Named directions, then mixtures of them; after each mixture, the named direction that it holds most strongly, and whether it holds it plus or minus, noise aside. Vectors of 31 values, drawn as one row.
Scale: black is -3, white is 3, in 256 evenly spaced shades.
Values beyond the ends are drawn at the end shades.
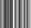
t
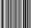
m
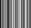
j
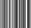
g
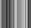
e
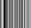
m, minus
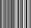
g, minus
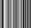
m, plus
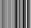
g, plus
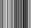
e, minus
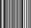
m, minus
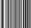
m, plus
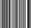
g, plus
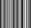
m, minus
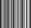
m, minus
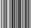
j, minus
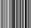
j, minus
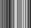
e, plus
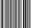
m, plus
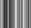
e, plus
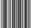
j, minus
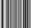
m, plus
